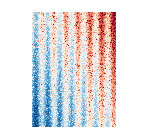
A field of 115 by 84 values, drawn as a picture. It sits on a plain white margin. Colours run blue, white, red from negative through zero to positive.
Stripes: upright, repeating 7 times. Slope: up to the top right. Histogram: bell-shaped. Ninth with the highest average: top right. Ninth with the lowest average: bottom left.
